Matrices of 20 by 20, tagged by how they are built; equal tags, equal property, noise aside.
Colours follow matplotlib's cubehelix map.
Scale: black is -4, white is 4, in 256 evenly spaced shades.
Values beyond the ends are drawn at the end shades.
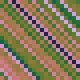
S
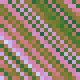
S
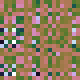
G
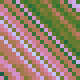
S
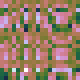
G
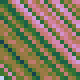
S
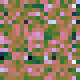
G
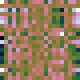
G
